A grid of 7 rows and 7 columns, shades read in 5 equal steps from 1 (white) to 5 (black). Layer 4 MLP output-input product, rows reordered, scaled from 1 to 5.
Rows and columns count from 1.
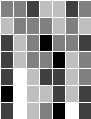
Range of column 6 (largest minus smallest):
3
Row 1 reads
3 3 4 2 2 4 3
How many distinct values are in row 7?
5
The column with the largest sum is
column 1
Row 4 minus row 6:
-1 1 1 1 1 0 -1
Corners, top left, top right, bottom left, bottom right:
3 3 4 4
